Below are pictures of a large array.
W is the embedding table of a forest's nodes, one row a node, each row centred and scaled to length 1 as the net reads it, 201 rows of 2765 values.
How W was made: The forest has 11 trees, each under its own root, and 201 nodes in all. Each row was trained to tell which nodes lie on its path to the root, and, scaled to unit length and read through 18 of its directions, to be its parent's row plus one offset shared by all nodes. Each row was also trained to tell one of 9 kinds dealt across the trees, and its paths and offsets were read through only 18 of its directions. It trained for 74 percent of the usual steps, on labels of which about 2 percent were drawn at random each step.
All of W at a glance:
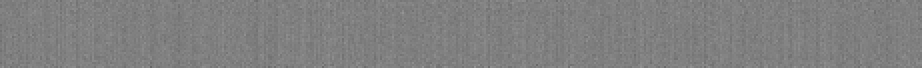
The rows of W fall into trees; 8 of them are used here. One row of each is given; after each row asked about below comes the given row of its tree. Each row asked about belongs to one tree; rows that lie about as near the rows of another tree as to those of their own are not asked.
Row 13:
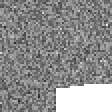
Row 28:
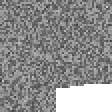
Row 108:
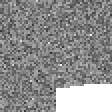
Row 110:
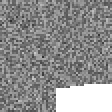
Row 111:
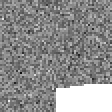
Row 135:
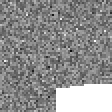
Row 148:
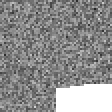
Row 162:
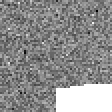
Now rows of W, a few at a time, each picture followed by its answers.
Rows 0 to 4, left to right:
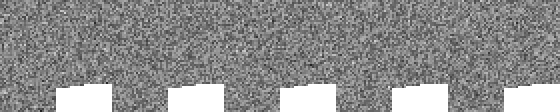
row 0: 28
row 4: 148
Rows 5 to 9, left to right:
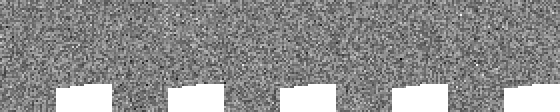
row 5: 148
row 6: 135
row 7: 148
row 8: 28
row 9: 135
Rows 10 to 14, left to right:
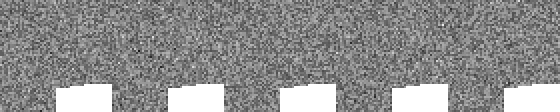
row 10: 110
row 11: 13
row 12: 28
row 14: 110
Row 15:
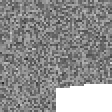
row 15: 28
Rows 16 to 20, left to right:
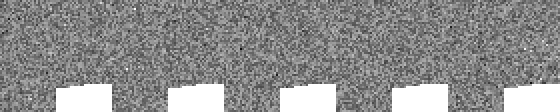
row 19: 13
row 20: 162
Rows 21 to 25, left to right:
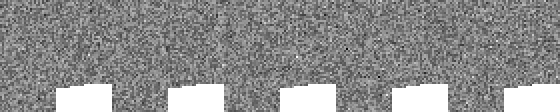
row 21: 111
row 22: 28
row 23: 28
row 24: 108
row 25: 110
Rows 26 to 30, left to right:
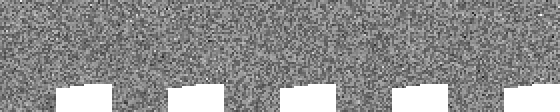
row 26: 148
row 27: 110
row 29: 110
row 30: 162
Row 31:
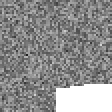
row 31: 148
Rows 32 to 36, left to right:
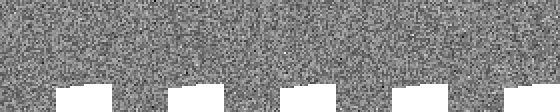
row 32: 148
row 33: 111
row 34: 108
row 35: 148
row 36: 148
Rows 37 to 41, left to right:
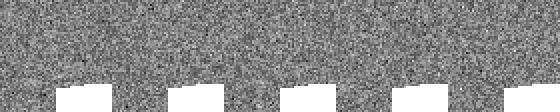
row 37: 108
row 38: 135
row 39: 135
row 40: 28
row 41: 135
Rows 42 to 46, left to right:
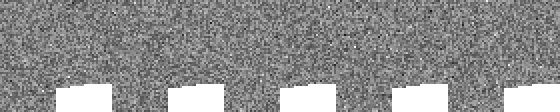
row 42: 108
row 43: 110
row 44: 111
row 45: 135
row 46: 108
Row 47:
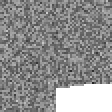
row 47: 28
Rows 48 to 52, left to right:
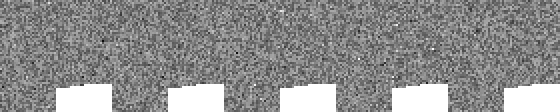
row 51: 28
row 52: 135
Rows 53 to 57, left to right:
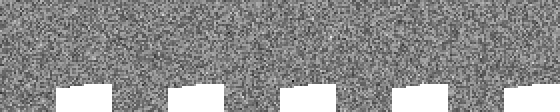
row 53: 148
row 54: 13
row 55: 28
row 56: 135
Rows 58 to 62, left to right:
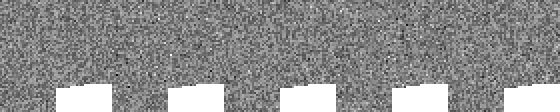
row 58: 108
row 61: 108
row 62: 28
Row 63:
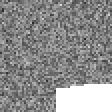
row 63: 108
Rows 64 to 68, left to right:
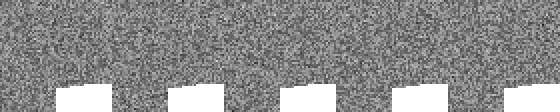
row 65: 162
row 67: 148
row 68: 110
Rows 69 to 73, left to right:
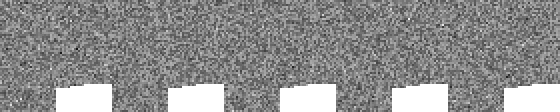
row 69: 135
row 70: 148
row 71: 162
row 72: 13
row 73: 28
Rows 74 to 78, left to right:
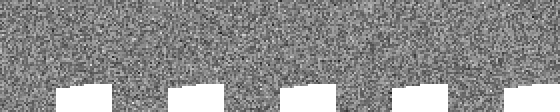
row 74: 111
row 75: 108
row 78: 108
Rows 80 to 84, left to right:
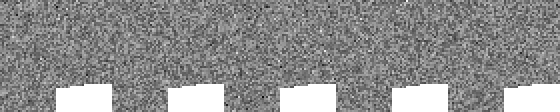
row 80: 28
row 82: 135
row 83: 148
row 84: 110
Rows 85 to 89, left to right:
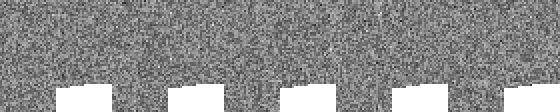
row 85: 28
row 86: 110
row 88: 110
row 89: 148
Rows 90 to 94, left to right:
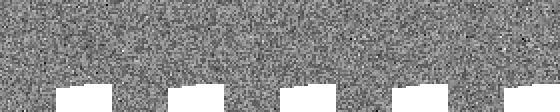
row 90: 111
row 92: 28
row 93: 13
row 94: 135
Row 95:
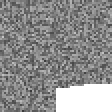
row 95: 110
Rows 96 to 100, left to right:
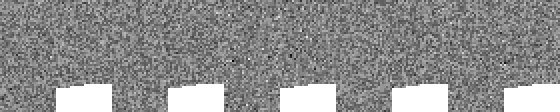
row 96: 148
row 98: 135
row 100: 13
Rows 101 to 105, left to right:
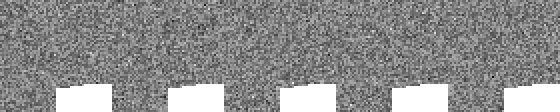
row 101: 110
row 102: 28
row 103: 111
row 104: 148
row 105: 111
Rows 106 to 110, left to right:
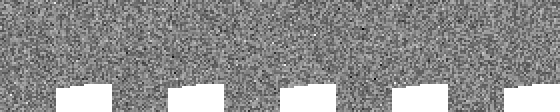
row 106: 108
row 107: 135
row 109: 135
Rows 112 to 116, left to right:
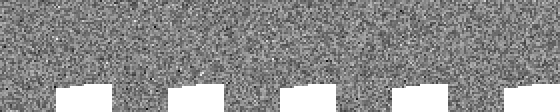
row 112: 13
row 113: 135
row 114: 110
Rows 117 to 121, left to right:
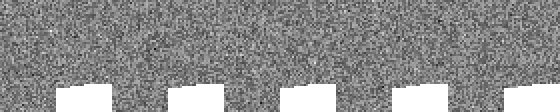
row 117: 108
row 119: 135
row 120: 108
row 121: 28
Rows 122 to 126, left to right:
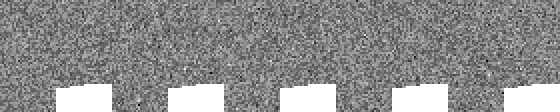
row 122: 28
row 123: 28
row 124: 111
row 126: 162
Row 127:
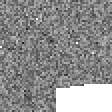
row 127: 135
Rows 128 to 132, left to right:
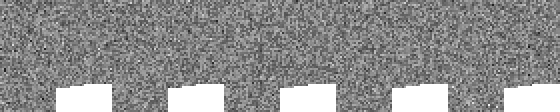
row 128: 135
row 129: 110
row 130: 28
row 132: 28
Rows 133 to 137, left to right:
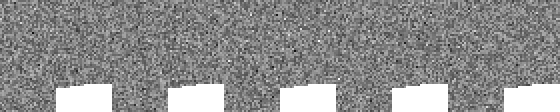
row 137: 148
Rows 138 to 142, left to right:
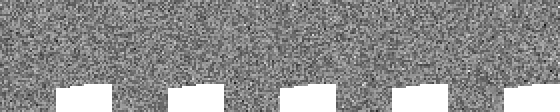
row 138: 108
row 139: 148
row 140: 111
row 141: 28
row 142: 162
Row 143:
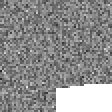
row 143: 28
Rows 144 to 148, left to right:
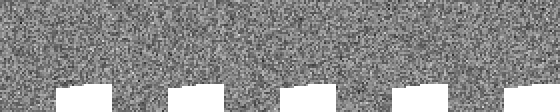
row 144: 13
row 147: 148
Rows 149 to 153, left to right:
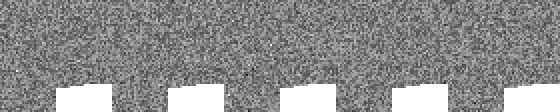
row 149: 28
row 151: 162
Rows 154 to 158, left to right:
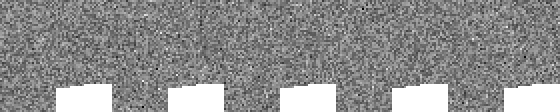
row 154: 148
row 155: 108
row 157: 111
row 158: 108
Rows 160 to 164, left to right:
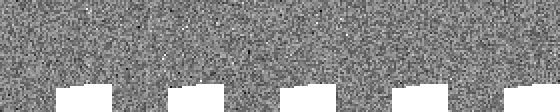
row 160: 135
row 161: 135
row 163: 110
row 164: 28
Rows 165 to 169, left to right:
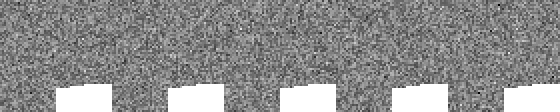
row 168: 28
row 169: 28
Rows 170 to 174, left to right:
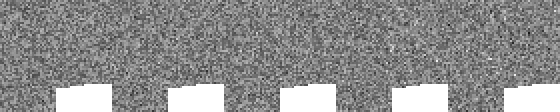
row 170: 162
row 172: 108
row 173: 135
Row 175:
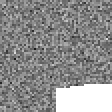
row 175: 148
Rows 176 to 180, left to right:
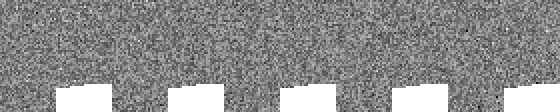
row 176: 148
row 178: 135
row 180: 13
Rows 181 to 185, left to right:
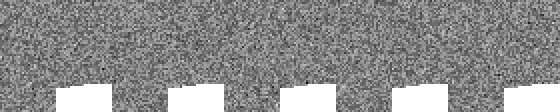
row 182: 148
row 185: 148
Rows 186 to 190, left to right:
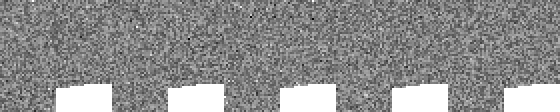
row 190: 110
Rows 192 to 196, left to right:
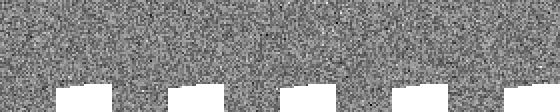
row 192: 108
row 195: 108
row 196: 148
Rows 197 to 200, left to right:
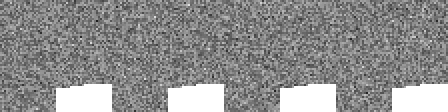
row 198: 28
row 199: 28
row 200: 28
